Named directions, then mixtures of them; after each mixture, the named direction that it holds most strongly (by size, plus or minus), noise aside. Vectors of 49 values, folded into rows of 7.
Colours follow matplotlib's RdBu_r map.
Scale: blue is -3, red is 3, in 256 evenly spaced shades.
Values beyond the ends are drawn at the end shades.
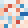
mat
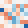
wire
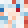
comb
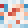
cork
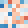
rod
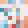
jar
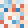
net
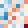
comb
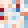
comb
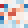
cork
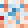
cork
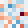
mat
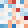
rod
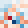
net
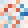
mat
